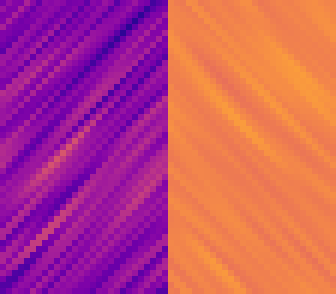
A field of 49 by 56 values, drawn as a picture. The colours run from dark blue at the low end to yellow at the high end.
It is made of 1 by 2 panels. Panel 1,1: low, slanting up to the right. Panel 1,2: high, slanting down to the right, faint in contrast.
